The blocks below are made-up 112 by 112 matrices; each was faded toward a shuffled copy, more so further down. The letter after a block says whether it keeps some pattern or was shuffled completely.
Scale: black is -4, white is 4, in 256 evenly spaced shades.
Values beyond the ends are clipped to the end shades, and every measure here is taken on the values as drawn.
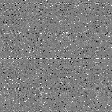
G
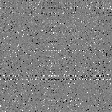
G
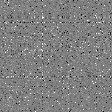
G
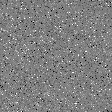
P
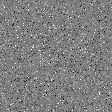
P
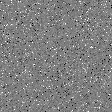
P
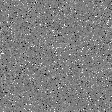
P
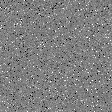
P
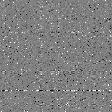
G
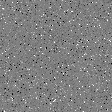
P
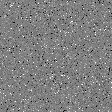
P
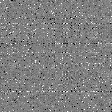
G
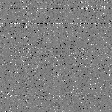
G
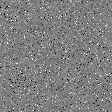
P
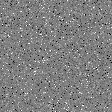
P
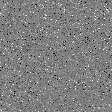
P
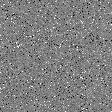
P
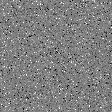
P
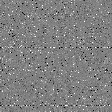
G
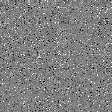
G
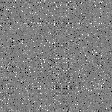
G
